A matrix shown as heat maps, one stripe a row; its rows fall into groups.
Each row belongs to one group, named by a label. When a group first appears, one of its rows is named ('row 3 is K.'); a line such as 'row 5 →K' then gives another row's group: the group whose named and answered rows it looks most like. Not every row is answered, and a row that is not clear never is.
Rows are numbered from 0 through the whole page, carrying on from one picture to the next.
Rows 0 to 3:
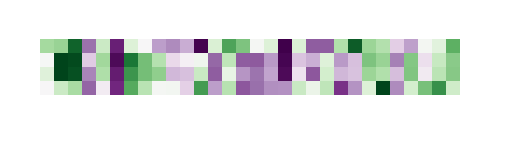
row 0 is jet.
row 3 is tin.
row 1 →tin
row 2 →tin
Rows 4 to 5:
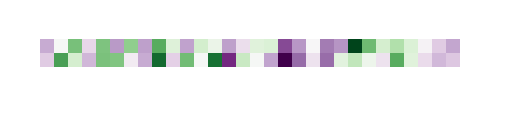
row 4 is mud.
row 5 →mud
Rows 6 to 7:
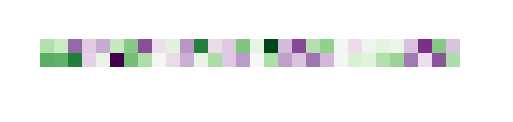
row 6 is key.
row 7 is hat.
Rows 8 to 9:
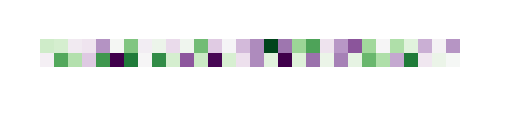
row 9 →tin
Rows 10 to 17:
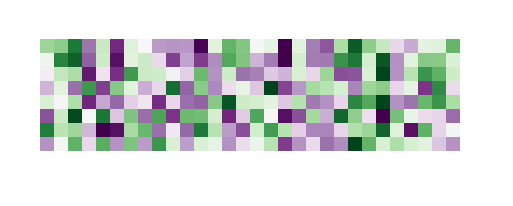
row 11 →jet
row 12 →tin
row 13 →key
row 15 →mud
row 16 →hat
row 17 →mud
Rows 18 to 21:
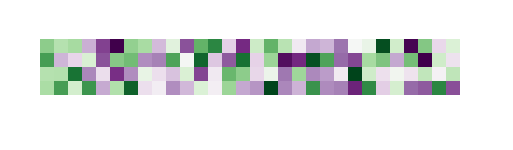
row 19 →key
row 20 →jet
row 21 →key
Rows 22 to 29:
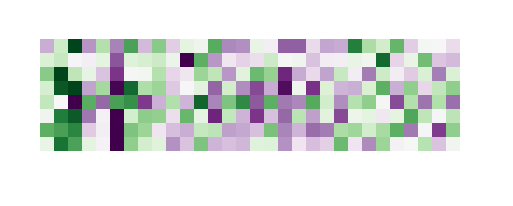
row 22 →mud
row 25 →tin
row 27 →tin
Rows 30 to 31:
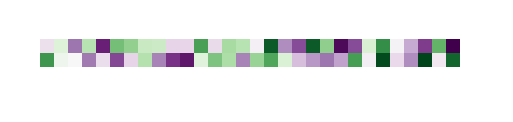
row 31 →hat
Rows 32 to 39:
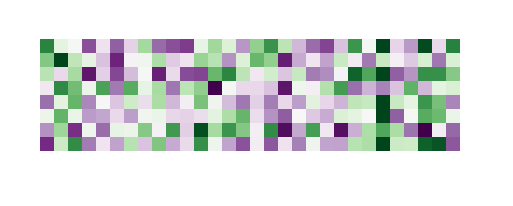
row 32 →hat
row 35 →tin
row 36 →mud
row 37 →jet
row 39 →mud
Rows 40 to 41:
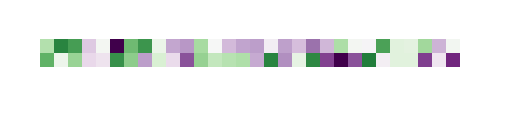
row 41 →key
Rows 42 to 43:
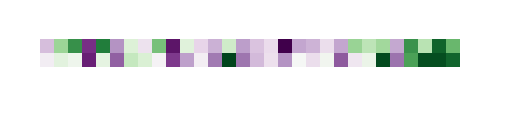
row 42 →tin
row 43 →tin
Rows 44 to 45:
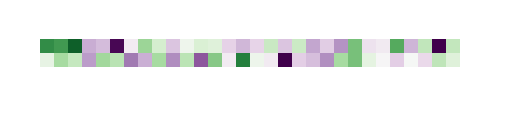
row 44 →hat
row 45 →jet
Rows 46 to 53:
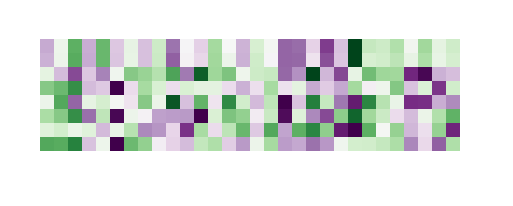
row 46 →mud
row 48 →key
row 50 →key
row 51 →jet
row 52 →key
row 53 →hat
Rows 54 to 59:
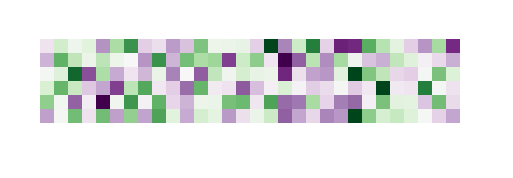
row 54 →key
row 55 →mud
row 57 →hat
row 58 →key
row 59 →mud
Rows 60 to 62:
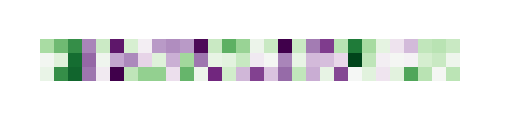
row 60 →jet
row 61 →jet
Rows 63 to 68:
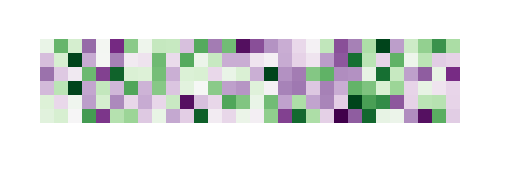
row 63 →tin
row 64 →mud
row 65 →key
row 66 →mud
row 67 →jet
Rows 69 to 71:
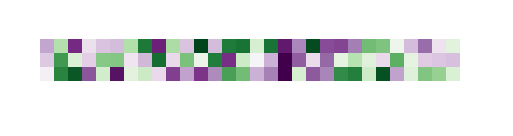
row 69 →key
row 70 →mud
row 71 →jet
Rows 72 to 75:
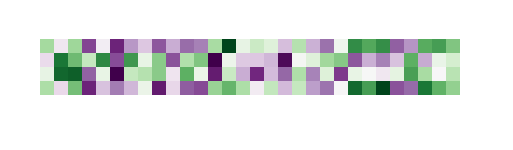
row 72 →jet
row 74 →tin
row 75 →jet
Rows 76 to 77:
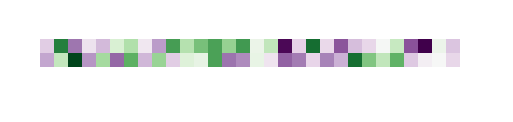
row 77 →mud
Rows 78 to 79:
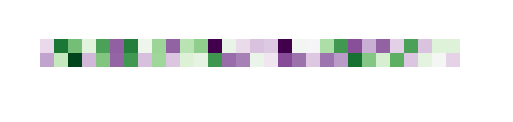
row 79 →mud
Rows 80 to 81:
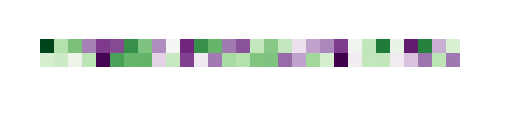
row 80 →hat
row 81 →key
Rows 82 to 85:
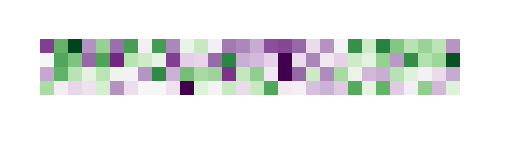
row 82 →mud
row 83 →tin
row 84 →mud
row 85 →hat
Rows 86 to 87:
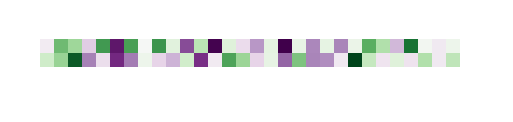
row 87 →jet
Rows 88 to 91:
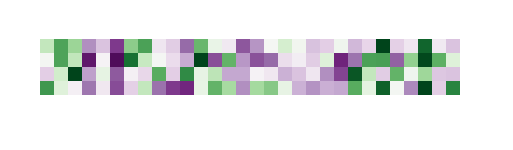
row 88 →hat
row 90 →mud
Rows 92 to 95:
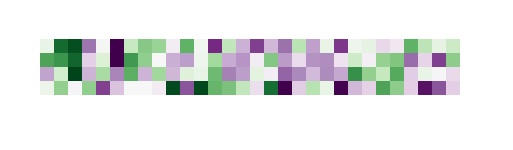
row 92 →tin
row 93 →hat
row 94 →mud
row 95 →key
